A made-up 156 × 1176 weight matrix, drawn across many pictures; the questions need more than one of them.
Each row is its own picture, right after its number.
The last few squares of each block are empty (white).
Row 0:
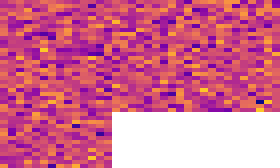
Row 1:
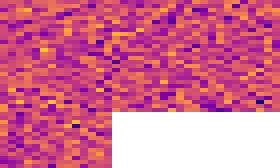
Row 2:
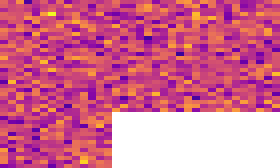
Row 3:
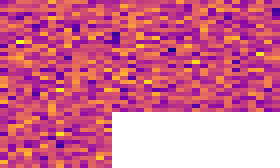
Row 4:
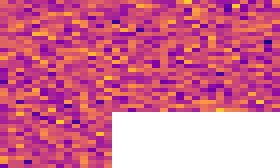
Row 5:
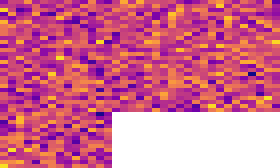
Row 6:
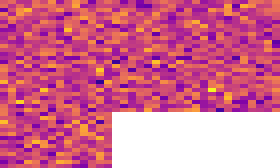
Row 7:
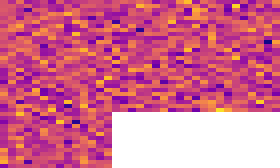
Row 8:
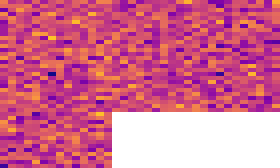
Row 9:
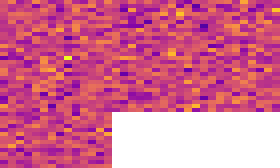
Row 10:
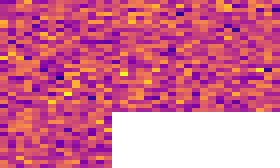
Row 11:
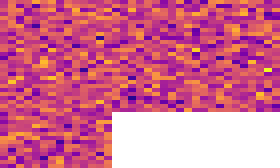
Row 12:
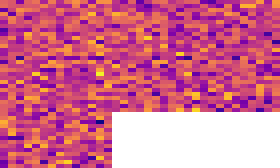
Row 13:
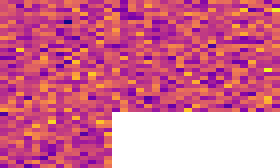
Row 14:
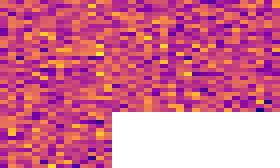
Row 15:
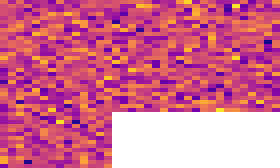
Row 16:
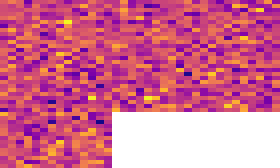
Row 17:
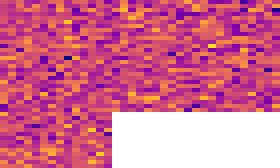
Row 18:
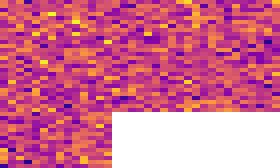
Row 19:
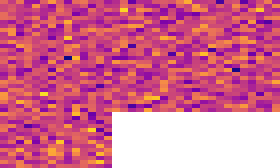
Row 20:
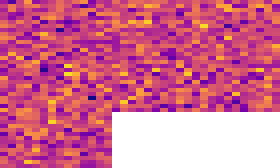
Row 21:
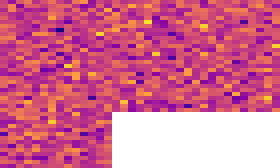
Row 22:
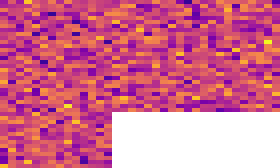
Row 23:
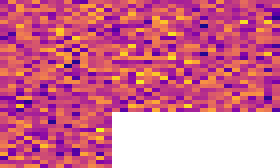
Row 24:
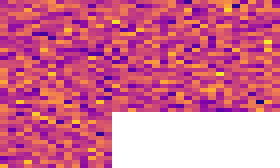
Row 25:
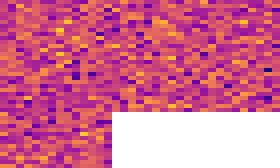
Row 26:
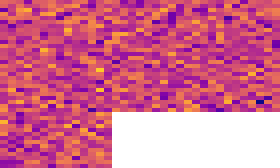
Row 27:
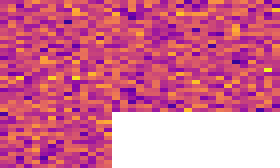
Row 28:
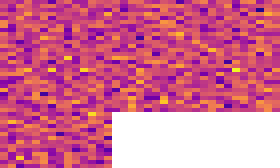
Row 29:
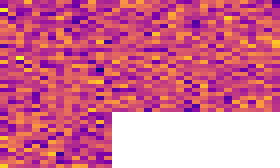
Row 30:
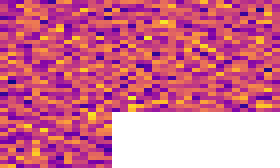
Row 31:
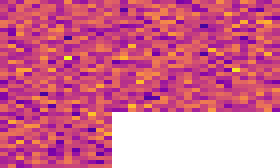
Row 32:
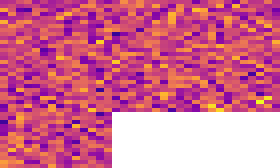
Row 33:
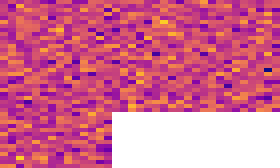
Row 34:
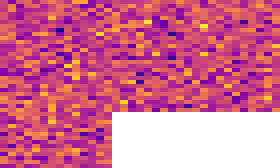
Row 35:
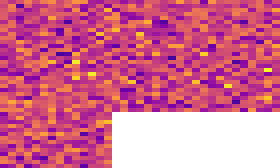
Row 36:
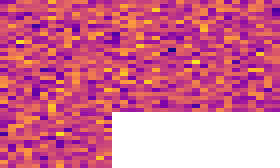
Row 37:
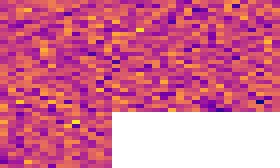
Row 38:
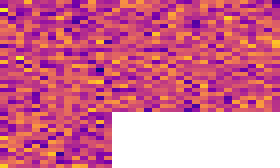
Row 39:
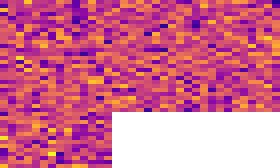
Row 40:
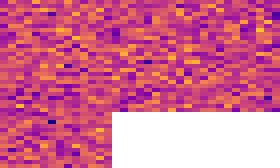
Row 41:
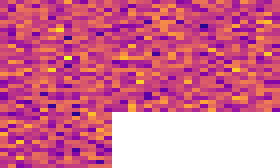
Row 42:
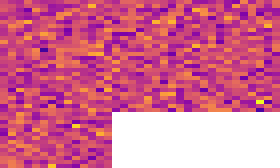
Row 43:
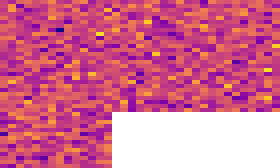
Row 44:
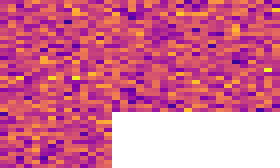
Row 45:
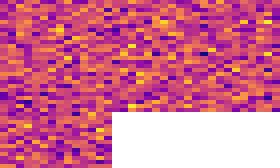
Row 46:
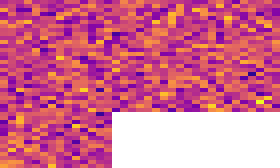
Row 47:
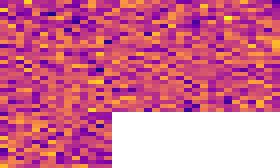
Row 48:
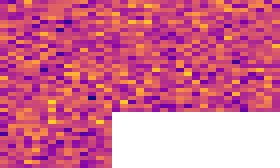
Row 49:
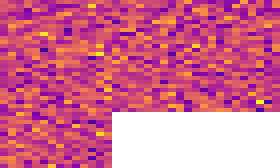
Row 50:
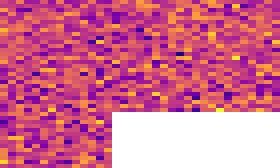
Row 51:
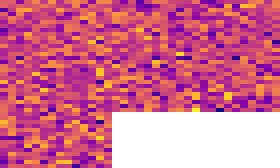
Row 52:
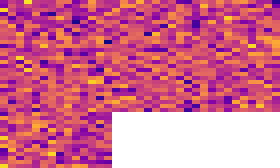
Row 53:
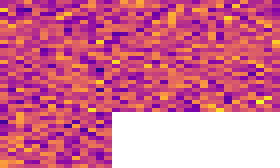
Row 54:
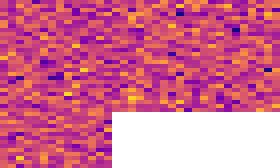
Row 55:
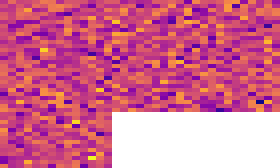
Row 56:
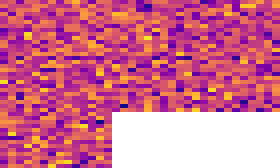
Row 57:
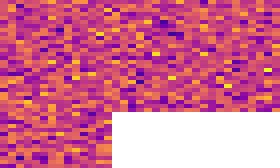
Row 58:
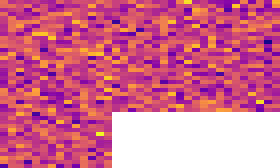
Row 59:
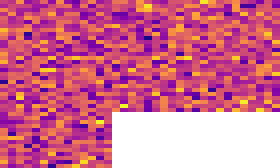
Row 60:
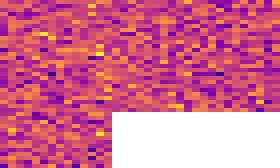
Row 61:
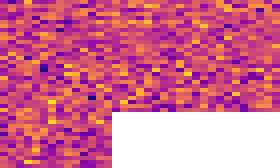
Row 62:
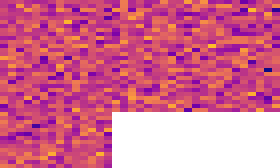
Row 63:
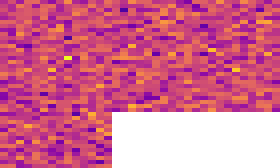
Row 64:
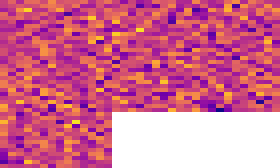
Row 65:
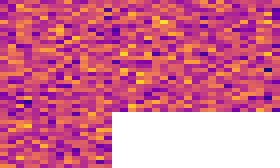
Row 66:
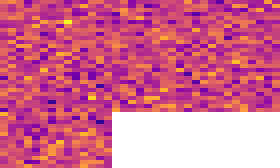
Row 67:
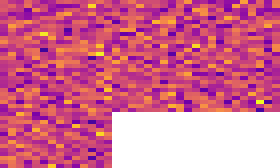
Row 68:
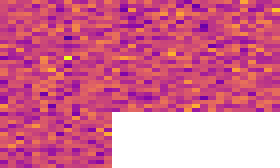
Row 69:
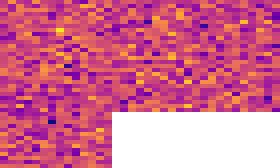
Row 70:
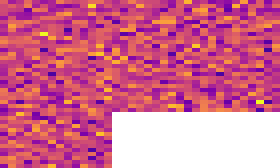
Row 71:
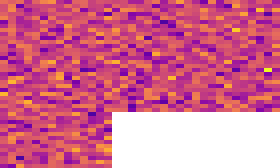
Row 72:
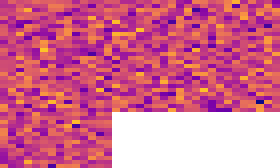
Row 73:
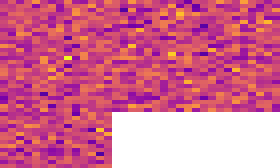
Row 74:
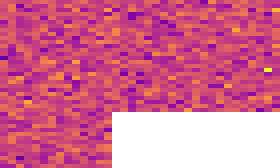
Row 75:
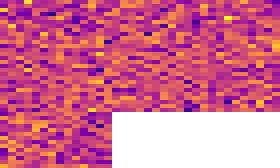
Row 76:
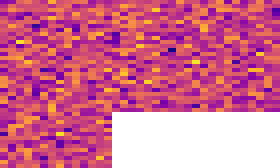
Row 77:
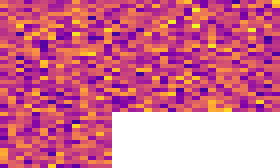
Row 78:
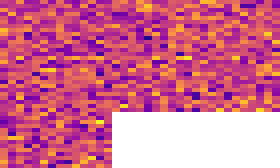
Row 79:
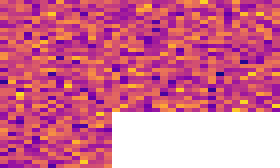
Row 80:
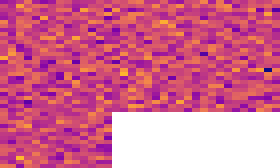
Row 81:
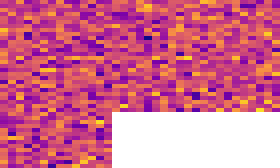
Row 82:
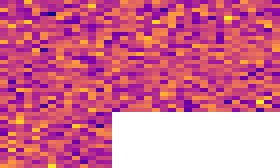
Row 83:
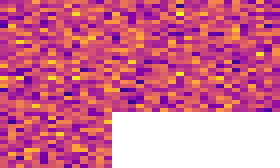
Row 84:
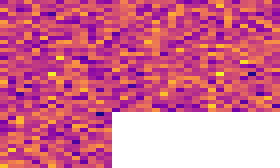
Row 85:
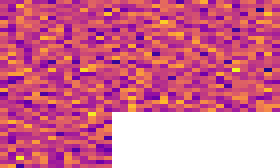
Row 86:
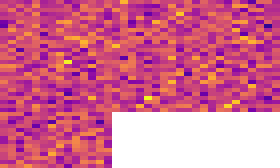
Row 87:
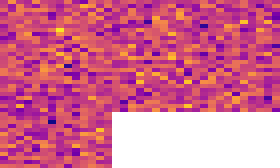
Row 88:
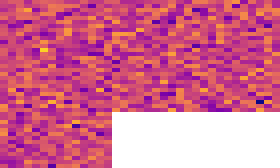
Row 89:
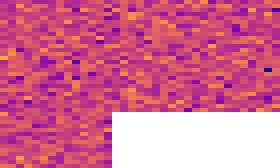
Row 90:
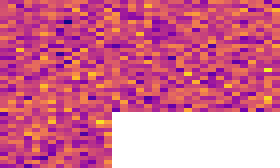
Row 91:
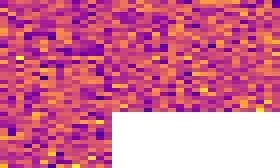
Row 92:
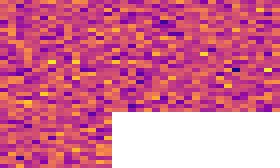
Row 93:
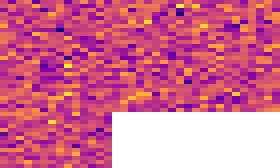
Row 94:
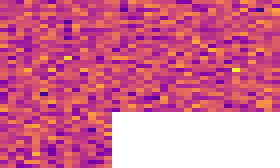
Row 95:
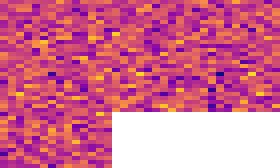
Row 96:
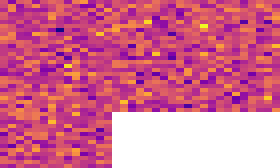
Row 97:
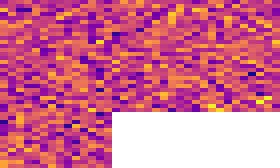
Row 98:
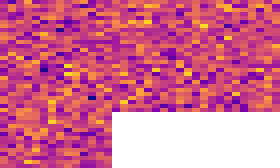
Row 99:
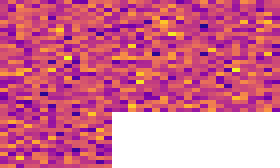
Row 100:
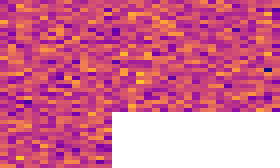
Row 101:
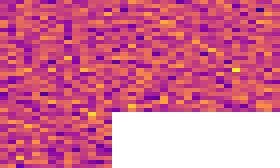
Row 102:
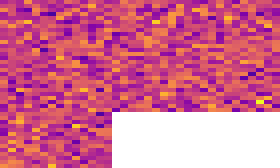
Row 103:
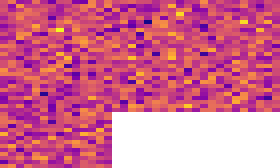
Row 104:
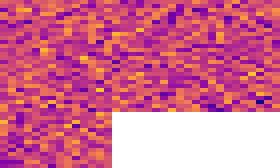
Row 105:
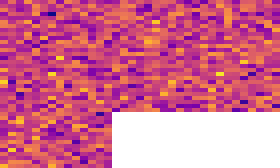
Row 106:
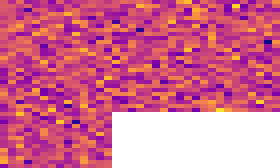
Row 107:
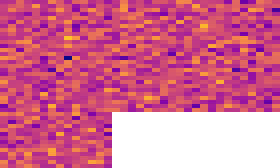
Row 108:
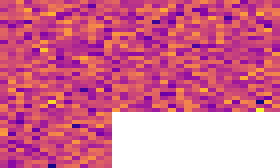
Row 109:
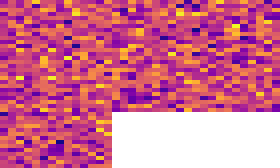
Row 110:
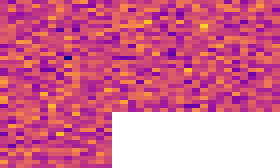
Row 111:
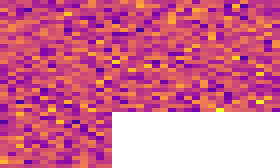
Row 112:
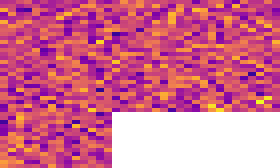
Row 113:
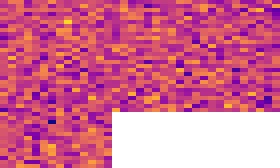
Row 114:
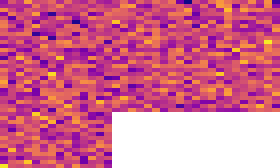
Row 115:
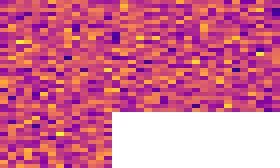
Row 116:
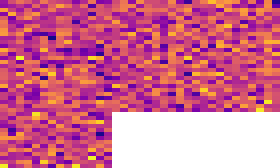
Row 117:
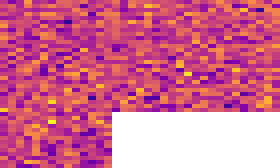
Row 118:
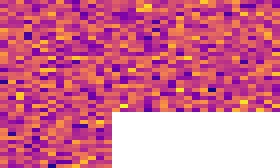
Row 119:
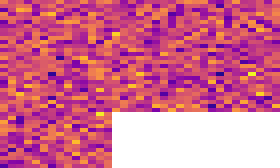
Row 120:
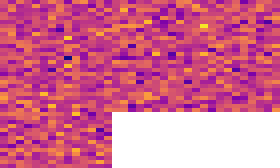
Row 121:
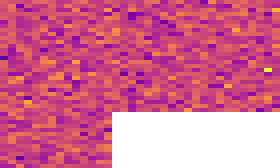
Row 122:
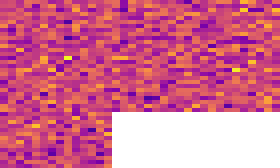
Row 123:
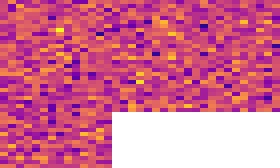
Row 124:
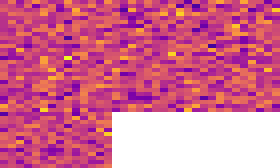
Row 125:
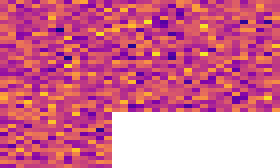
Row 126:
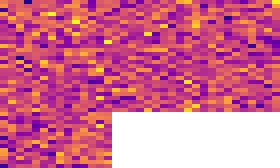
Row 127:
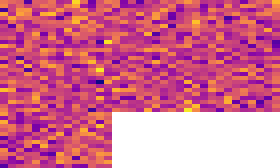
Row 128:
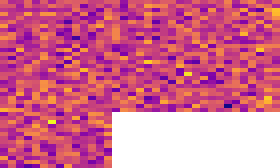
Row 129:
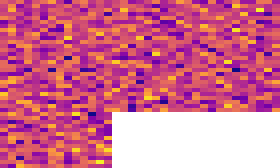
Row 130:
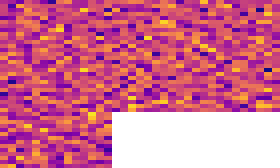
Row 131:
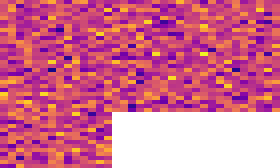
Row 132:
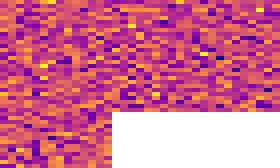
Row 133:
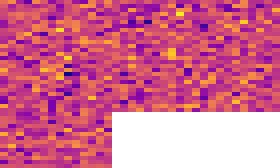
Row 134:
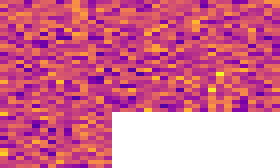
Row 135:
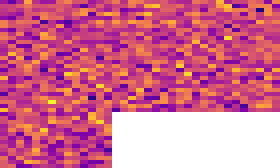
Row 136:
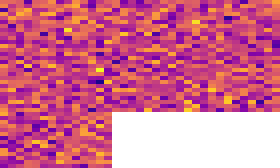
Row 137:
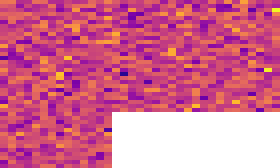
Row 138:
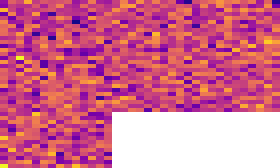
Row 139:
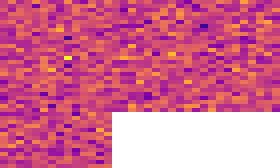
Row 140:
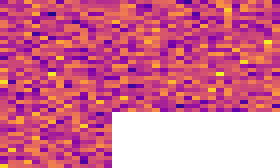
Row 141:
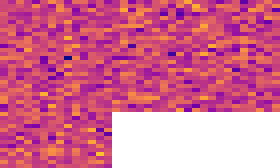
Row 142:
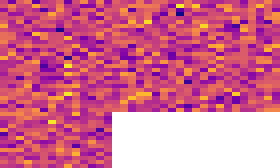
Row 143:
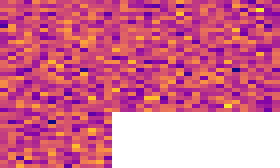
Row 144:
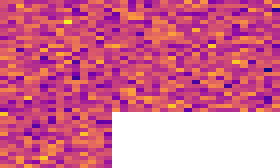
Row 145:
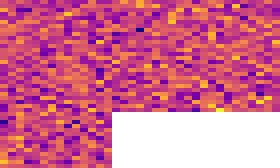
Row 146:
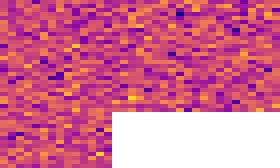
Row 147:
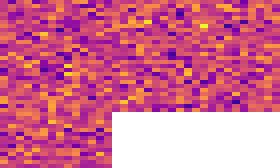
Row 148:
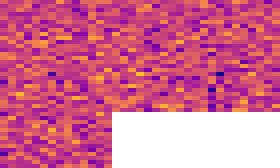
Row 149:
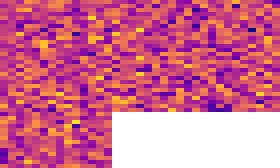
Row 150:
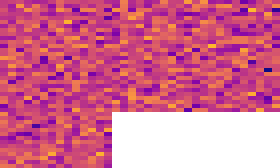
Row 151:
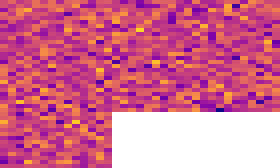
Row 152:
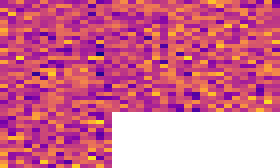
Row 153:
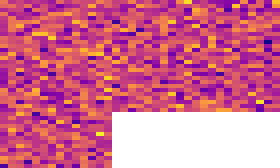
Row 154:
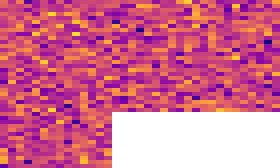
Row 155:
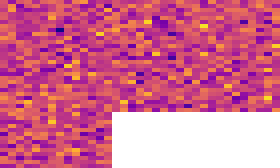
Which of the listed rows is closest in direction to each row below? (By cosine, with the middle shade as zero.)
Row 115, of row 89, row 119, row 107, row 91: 107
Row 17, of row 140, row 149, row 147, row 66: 66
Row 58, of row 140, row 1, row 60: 60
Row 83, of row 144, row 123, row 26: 26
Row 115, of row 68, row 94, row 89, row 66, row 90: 89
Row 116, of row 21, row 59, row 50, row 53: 59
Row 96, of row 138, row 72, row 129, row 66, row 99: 129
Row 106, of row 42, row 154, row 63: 154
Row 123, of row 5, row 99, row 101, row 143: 99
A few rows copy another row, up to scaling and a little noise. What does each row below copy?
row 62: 150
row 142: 93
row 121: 74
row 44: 27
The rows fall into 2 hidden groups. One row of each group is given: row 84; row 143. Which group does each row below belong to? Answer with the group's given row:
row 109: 143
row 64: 84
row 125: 143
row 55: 84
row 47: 84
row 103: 143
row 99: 143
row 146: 143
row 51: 84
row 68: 143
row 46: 84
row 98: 143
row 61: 143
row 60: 84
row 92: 143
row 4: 84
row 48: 143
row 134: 84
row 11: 143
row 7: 84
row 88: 84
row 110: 143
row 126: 84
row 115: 143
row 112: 84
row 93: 143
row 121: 143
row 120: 143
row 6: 84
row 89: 143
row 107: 143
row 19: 143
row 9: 143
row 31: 143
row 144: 143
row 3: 143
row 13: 143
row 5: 84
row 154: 84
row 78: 84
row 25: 143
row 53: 84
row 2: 84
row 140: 84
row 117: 143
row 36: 143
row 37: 84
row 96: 143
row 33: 143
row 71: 143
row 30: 143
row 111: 84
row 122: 143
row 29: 84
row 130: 143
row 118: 84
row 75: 84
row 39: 84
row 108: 84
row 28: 143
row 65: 143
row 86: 143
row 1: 84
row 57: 143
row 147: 143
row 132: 143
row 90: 143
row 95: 84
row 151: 84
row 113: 143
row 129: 143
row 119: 84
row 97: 84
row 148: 84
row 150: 143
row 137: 143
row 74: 143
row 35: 143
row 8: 84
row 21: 143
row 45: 143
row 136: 84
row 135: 143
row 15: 84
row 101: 143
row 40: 143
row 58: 84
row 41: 143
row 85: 143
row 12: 84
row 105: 84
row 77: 84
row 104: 84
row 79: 84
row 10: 143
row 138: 84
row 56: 84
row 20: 143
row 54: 143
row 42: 84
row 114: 84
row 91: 84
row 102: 84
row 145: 84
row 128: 143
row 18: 84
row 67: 84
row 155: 143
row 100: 143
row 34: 143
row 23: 143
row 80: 143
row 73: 143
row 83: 143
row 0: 84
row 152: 84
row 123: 143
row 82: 84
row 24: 84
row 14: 84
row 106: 84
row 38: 84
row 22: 84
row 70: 84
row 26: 84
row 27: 143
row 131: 143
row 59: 84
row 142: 143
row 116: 84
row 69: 143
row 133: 143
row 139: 143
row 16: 143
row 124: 143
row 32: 84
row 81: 84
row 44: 143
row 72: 84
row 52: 84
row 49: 84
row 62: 143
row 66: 143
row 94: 143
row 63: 143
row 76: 143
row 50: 84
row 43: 143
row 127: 84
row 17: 143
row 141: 143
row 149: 84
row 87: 143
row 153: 84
